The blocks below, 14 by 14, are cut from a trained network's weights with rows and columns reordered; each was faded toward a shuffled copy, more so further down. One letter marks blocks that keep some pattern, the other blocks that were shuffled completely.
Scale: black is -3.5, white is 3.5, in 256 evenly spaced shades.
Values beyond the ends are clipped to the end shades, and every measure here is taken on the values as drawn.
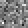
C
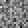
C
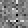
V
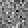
C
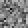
C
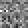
V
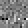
V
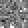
C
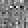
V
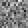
V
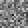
V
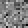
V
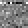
V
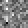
V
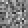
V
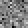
C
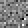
C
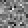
C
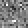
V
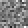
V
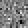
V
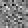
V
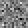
V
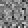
V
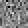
V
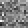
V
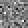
C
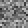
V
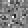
C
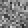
C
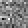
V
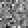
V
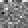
V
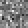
C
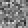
C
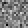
C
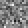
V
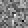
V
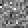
C
